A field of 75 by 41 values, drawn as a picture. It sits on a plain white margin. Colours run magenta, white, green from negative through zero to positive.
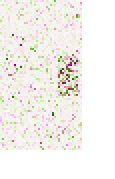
Odd patch: rougher, in the middle right. Grain: fine. Histogram: heavy tails on both sides. Mirror symmetry: none. Roughest part: middle right.
